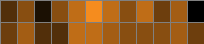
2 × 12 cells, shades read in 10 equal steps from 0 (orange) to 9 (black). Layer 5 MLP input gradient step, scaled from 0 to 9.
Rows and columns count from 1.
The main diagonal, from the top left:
6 3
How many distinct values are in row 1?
8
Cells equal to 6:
3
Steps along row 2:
down up same down same up up same same down up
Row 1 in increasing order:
0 2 2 2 3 4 4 4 5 6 8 9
